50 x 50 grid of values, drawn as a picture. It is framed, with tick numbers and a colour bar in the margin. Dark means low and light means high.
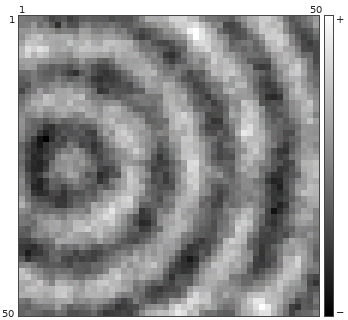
Grain: blotchy. Rings: centred on the middle left. Ninth with the lowest average: middle left. Slope: none. Odd rows or columns: none.
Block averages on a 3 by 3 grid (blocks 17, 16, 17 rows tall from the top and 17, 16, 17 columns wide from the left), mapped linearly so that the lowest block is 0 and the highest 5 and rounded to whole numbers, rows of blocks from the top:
4 4 4 | 0 5 3 | 4 3 4
